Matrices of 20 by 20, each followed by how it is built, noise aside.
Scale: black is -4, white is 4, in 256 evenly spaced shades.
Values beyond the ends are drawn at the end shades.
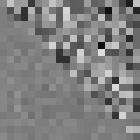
upper triangular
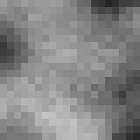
smooth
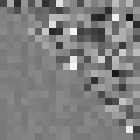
upper triangular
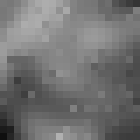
smooth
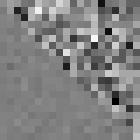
upper triangular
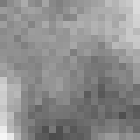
smooth
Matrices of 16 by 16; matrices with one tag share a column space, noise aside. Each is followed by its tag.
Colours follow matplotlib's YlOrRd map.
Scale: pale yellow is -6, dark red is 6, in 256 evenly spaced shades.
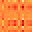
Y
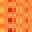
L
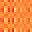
L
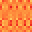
Y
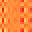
L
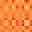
Y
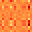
Y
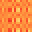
L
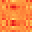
Y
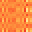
L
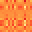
Y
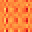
L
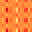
L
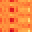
L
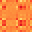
Y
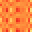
L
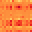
Y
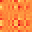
Y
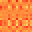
Y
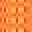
L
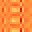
L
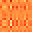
Y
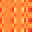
L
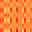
L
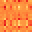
Y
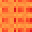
L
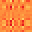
Y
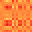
Y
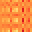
L
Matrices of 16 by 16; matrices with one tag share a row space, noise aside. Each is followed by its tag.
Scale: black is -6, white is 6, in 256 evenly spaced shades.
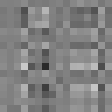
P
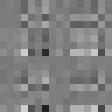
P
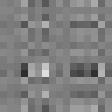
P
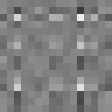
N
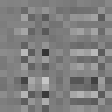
P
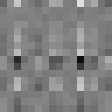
N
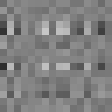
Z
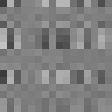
Z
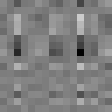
N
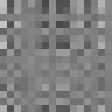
Z
